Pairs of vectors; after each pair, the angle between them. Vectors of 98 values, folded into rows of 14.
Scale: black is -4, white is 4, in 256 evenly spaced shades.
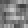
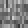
partly aligned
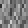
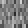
orthogonal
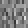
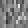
partly aligned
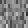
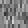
orthogonal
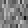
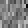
partly aligned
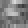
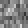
partly aligned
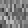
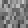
orthogonal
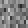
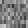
partly aligned
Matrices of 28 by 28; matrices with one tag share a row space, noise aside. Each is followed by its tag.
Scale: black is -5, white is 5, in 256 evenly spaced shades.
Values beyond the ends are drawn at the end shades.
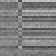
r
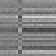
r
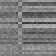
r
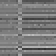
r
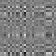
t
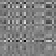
t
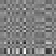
t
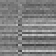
r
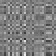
t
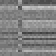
r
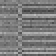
r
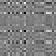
t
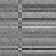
r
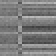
r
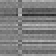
r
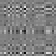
t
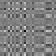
t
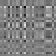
t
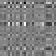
t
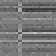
r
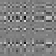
t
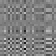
t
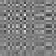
t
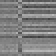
r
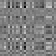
t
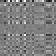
t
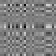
t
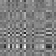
t
